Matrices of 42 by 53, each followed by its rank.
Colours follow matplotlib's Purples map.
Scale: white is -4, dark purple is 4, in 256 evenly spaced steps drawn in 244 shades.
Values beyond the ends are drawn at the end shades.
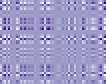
one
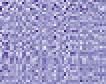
five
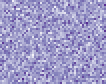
full rank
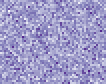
full rank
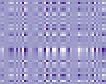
one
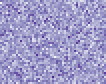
full rank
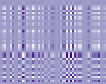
one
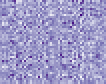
five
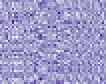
five
